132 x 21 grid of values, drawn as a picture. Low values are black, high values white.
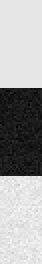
The table splits into 3 rows of 1 panel. Panel 1,1: very high, flat. Panel 2,1: very low, fine-grained, faint in contrast. Panel 3,1: very high, fine-grained, faint in contrast.
